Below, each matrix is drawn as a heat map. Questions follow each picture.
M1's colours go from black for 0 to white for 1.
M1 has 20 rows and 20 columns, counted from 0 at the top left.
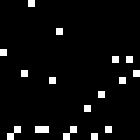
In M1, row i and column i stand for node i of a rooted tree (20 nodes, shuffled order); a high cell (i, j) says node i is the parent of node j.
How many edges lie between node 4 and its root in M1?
3
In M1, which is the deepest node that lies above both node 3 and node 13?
10
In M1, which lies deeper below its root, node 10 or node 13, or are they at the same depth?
node 13
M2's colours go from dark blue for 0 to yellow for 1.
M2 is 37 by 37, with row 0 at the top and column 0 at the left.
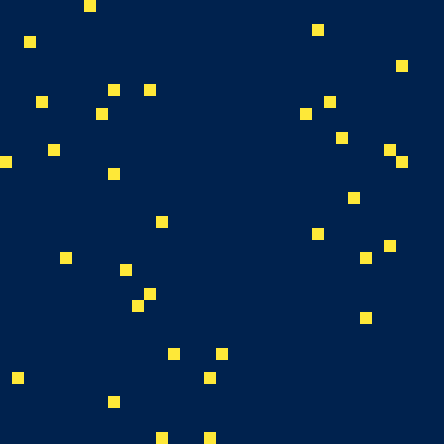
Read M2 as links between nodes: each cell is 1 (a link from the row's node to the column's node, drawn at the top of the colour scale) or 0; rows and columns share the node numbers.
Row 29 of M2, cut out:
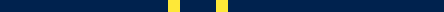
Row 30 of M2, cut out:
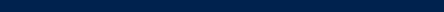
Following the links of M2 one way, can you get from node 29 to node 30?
yes
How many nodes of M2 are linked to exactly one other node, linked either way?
10
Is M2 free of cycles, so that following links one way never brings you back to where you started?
yes
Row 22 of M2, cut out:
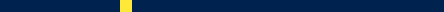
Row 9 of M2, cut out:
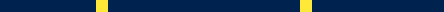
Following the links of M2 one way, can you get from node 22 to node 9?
no
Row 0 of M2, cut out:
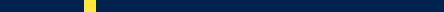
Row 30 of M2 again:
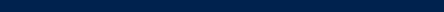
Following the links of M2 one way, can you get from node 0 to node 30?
yes
